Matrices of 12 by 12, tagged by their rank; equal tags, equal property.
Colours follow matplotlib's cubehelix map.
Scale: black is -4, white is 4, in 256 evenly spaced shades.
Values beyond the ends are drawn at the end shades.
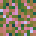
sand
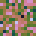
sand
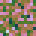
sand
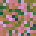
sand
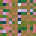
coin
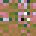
coin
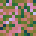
sand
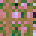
coin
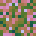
sand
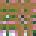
coin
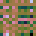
coin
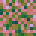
sand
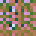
coin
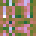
coin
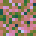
sand
